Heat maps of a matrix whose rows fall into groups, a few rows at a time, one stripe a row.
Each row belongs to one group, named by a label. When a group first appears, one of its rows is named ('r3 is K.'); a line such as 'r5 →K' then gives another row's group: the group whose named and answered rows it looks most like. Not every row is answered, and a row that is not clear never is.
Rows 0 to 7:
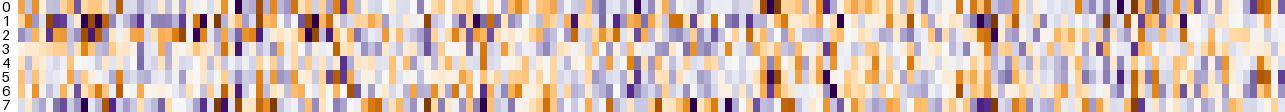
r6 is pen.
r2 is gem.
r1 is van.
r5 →pen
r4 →pen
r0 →pen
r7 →van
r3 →gem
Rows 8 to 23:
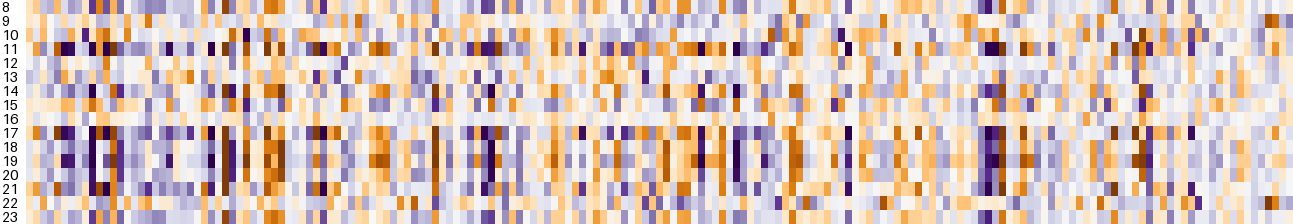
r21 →van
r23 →van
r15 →gem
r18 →van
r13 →gem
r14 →van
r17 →van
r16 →pen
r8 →van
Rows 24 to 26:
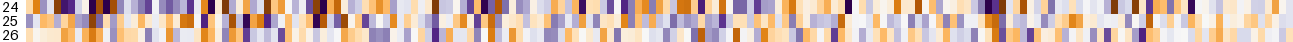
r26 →gem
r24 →van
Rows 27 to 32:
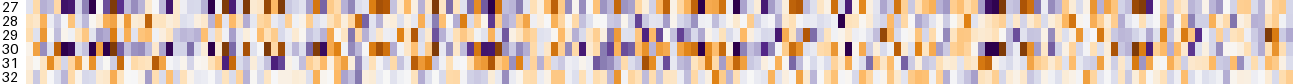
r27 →van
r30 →van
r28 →pen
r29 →pen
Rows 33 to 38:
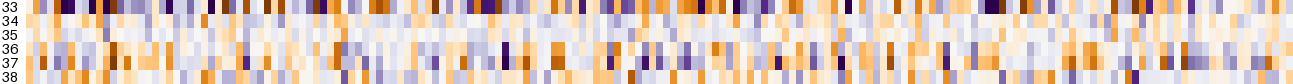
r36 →pen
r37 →pen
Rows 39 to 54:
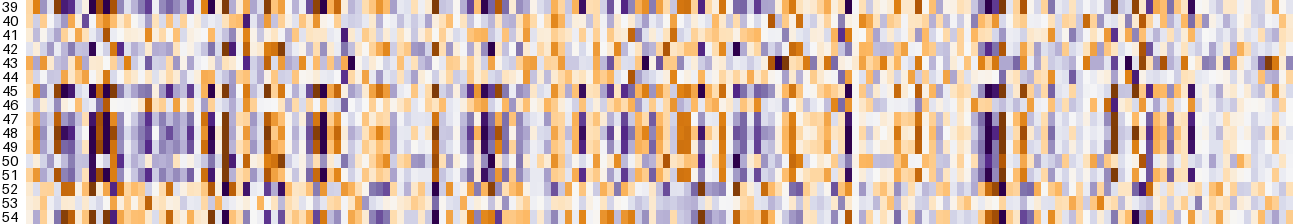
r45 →van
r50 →van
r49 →van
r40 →pen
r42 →van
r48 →van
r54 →gem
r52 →gem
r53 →pen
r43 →pen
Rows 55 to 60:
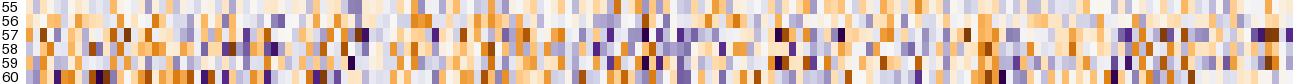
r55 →pen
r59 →pen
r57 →pen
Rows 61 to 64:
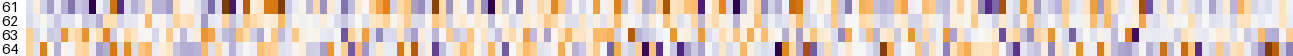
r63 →gem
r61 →van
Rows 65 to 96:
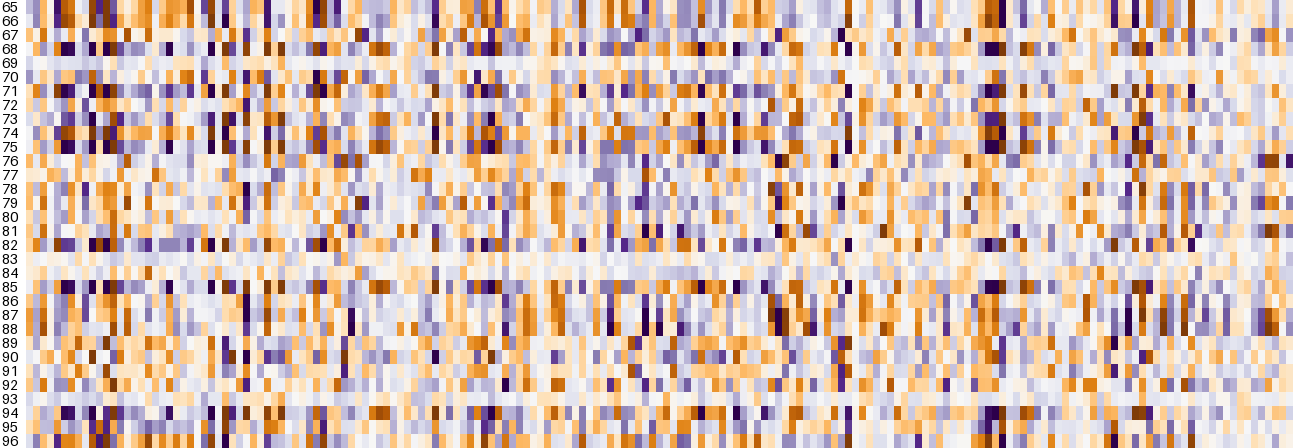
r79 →pen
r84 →pen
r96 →gem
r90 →gem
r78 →pen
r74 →gem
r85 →van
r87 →pen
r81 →pen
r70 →gem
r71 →van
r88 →pen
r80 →pen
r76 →pen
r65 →gem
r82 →van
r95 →van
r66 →gem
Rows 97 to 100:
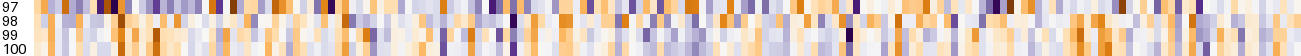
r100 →pen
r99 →pen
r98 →pen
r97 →van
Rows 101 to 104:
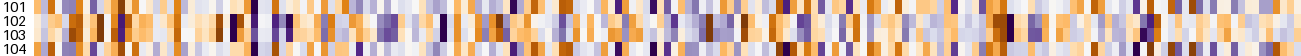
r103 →gem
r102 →gem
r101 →pen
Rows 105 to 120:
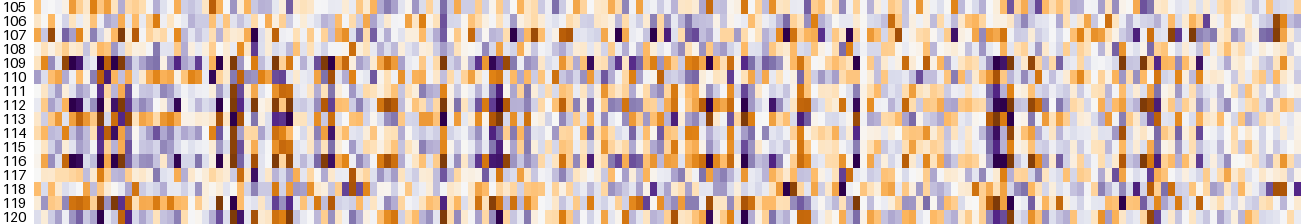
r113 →gem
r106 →pen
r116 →van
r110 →gem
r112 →van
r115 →van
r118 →pen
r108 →gem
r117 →gem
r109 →van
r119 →gem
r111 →van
